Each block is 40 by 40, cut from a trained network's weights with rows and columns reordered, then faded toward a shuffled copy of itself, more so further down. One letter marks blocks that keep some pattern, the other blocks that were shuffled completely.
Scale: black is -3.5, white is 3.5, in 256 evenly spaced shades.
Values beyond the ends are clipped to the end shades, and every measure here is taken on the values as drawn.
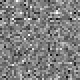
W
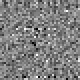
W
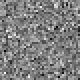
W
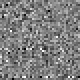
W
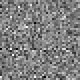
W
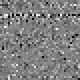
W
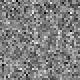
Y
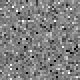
Y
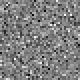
Y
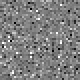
Y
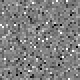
Y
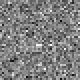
W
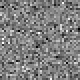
W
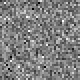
Y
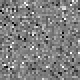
Y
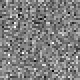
W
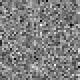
Y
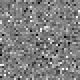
Y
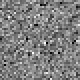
W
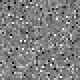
Y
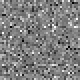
W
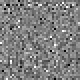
W
